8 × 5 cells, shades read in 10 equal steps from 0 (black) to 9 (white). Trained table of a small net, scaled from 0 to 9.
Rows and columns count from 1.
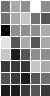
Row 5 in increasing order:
1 3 5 5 7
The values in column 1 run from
0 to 8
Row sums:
29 24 21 26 21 19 13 9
